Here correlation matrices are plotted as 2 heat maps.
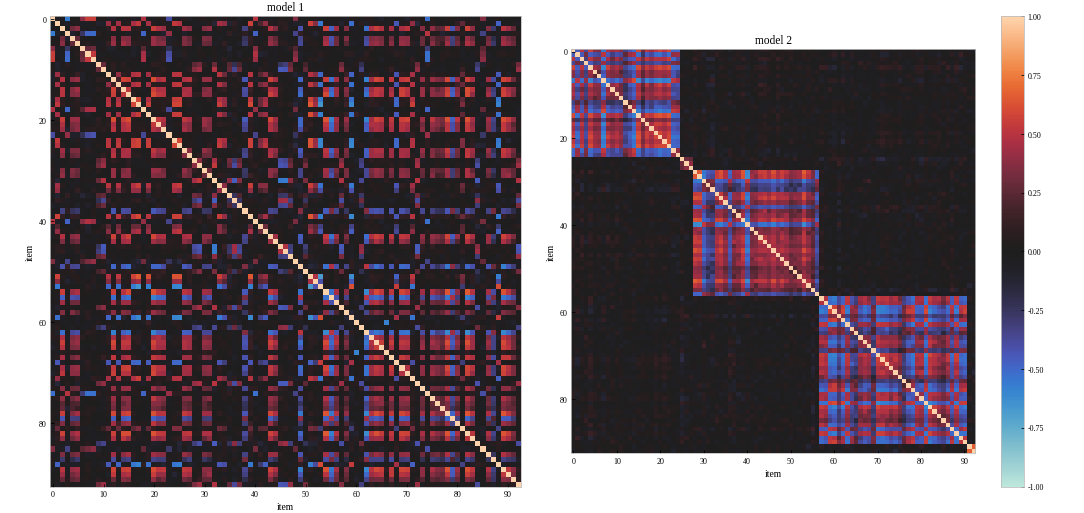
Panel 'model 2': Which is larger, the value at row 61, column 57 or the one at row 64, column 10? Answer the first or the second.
the second
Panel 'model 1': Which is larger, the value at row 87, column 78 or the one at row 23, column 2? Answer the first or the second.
the second
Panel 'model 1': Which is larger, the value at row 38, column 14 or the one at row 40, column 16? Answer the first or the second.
the second
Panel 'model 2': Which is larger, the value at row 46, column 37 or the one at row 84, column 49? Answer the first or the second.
the first
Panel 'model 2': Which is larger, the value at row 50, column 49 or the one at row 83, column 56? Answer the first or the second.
the first
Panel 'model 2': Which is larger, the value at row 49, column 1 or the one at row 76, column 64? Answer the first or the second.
the second
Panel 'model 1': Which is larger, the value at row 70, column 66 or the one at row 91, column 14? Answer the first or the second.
the second
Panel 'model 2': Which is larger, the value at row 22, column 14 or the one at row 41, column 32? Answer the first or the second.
the second
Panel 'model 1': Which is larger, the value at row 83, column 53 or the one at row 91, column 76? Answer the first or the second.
the second
